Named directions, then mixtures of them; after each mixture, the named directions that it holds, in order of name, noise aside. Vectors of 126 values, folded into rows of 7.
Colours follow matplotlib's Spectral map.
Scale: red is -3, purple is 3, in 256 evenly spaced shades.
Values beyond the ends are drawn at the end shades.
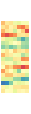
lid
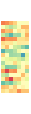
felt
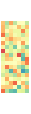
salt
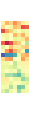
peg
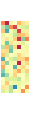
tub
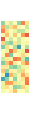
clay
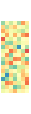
clay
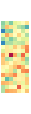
felt, peg, salt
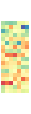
felt, lid, peg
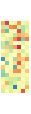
tub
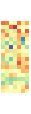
lid, tub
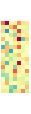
tub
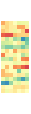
lid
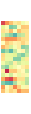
clay, felt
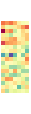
felt, peg, salt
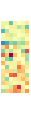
peg, salt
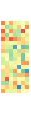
felt, salt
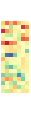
felt, peg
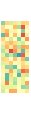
clay, peg, salt
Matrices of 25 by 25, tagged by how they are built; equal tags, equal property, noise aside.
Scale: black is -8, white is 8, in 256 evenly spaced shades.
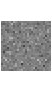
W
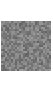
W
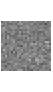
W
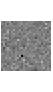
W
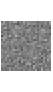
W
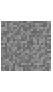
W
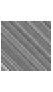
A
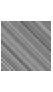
A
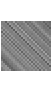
A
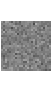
W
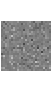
W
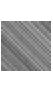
A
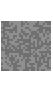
W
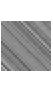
A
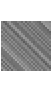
A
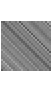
A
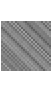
A
